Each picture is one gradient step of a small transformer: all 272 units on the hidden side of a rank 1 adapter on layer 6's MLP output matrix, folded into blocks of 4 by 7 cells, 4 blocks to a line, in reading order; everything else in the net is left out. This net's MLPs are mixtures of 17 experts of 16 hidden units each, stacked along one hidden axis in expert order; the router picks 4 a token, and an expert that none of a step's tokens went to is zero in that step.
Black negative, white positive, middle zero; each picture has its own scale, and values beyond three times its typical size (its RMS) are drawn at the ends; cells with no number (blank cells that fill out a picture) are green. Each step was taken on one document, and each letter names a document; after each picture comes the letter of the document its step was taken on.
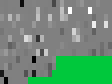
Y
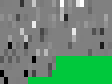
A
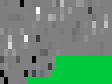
Y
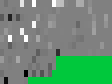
A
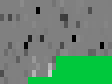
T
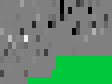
Y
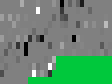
T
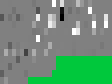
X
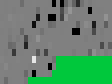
Y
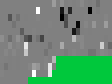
T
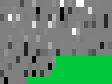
Y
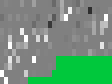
A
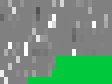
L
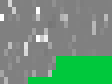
L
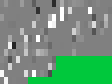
X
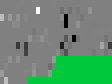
T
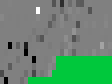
T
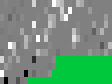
A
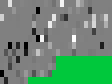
L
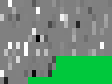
L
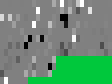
T
